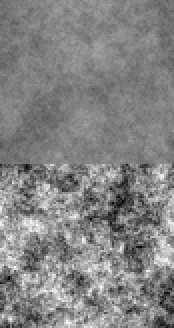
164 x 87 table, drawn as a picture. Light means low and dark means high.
Stripes: none. Average level on the scale: 50%. Seam: horizontal, 50% of the way down, the top part calmer. Grain: blotchy.
